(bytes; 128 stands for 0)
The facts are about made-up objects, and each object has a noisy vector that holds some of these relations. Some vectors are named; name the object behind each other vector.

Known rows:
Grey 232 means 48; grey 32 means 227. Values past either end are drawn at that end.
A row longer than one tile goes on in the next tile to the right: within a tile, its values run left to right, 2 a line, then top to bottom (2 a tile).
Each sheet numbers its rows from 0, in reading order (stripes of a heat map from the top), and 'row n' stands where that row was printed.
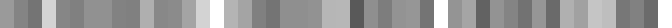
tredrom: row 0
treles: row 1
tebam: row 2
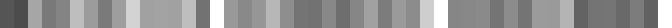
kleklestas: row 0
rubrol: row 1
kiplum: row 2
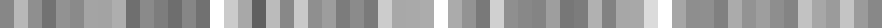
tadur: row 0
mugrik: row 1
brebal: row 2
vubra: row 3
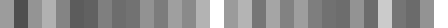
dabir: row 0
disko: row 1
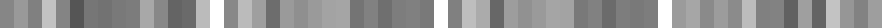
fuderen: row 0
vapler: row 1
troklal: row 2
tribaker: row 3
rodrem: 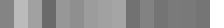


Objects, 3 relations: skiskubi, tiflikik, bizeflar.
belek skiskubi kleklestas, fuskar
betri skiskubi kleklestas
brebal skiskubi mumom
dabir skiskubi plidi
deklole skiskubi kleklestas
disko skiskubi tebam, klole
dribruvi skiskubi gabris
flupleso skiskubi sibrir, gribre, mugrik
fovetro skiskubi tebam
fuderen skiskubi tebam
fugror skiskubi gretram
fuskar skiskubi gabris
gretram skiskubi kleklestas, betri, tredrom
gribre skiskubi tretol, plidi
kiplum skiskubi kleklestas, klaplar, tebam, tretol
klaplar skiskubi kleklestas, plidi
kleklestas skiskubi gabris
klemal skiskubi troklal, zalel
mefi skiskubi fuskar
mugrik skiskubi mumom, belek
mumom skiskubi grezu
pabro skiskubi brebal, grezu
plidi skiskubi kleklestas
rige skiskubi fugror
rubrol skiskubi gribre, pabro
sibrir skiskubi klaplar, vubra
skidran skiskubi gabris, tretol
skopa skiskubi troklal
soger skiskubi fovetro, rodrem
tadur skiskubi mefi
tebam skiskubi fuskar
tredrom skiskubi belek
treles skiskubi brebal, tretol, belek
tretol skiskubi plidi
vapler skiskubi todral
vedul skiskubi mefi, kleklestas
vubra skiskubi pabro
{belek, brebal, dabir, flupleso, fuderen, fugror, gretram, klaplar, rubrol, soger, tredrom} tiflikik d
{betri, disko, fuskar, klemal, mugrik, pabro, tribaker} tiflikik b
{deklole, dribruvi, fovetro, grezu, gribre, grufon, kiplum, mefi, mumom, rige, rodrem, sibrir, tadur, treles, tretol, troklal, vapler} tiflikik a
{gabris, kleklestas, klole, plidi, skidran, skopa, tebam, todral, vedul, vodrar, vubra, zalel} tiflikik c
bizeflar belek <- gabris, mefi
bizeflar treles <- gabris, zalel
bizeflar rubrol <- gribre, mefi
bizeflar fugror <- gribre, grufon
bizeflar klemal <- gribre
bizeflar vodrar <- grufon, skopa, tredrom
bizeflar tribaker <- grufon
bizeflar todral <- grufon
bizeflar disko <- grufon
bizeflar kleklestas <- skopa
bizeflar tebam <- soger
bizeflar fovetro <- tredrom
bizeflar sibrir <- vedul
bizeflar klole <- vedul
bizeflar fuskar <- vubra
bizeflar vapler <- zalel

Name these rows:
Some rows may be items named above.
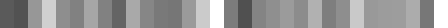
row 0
gretram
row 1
vedul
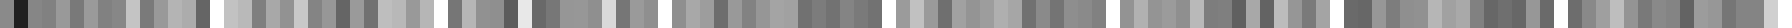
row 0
plidi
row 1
pabro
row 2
fuskar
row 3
sibrir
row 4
grezu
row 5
klemal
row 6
deklole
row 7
fugror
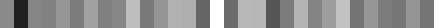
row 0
plidi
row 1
dribruvi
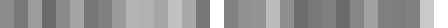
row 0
skidran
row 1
soger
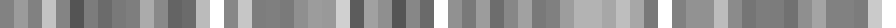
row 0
fuderen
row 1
mefi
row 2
skidran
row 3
soger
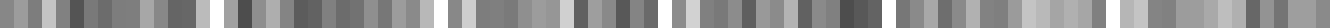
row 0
fuderen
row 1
dabir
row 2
mefi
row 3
fovetro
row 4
gabris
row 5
mumom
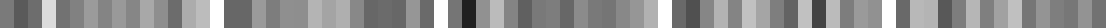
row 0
belek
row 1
deklole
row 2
klaplar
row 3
betri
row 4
dribruvi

